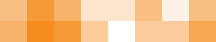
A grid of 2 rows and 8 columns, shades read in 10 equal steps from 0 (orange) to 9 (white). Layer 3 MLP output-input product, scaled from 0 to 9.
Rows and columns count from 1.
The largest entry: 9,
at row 2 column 5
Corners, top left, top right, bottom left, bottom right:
4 4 3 2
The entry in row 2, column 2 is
0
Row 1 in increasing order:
1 3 4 4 4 7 7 8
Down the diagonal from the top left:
4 0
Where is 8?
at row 1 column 7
